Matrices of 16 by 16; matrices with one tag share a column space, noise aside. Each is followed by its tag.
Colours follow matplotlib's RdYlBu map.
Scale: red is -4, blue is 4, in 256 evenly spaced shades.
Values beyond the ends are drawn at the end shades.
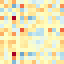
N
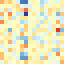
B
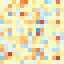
B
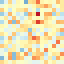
B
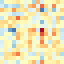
N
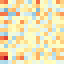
B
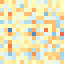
B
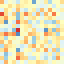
B
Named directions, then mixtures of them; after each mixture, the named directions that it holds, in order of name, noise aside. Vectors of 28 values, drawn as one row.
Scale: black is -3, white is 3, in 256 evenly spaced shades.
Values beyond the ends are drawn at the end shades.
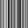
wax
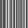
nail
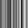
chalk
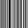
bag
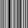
bag, wax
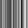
chalk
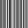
bag, nail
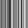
bag, chalk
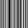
bag, wax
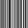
bag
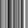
chalk, wax
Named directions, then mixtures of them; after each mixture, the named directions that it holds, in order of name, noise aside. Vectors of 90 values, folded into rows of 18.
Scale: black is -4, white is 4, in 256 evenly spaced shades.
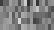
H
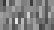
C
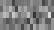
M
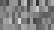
H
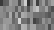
H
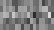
M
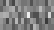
C, M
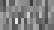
C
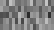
C, M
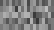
H, M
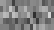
M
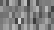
C, H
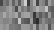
H, M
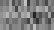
H, M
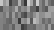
H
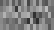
H, M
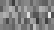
C, M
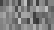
H, M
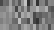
H, M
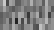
C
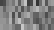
C, H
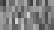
C, H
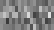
C, M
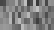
C, H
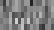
C, M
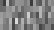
C
